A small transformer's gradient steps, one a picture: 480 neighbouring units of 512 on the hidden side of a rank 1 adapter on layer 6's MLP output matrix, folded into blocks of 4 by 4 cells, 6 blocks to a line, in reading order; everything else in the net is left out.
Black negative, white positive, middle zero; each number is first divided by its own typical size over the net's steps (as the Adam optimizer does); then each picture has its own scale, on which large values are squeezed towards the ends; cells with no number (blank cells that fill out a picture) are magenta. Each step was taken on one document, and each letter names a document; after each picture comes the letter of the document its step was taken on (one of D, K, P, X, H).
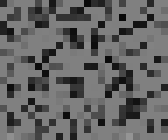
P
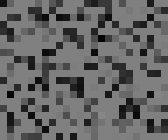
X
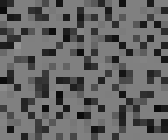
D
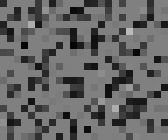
P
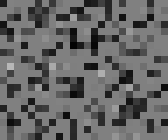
P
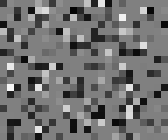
P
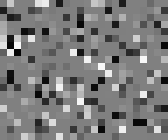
D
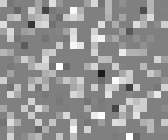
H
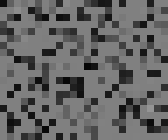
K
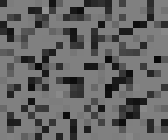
P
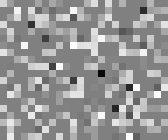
H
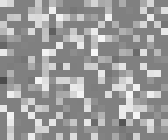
X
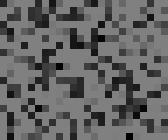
H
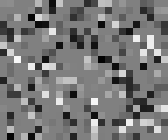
X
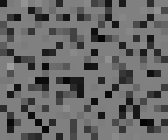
K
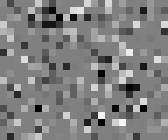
H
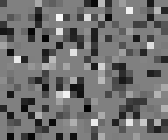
X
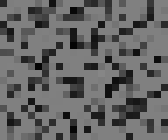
P
